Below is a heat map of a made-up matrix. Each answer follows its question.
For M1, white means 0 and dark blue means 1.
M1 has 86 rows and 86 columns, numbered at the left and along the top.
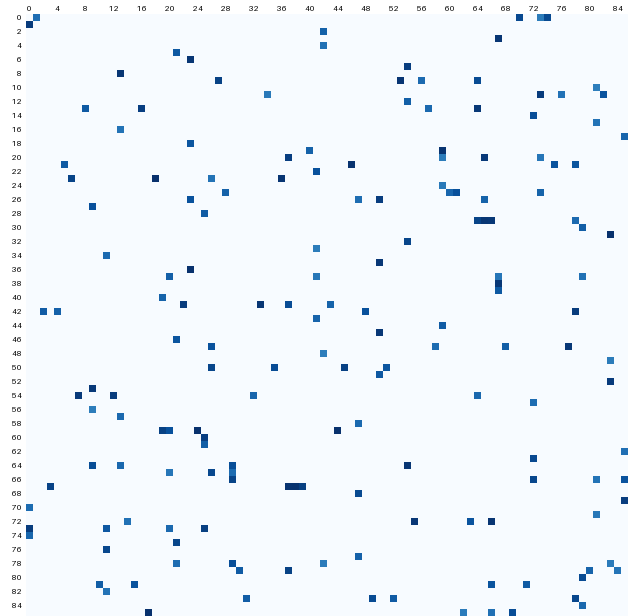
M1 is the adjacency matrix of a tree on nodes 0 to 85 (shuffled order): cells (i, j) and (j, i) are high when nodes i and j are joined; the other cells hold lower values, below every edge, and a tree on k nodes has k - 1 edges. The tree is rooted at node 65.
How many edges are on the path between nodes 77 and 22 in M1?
7
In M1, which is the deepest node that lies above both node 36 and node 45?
26
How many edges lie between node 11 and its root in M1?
3
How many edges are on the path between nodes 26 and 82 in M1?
5
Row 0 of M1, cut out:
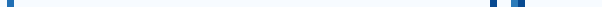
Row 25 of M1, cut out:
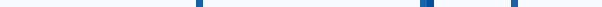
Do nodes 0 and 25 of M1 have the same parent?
yes
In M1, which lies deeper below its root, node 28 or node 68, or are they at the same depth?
node 28
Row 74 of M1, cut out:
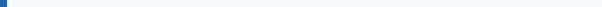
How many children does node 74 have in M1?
0
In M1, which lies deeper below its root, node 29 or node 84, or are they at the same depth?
node 84
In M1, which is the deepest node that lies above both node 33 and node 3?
37
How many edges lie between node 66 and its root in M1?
2
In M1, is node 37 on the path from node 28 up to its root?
no
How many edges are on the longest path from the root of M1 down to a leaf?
4
